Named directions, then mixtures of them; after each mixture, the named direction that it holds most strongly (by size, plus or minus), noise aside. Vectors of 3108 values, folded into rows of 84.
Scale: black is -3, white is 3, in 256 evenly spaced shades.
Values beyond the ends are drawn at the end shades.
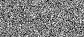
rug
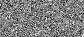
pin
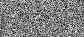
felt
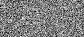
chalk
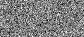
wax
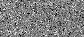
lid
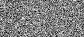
chalk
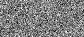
wax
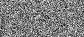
felt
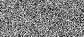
rug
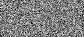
chalk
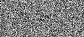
felt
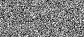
rug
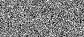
rug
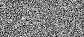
chalk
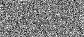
chalk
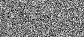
rug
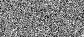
pin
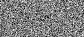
felt
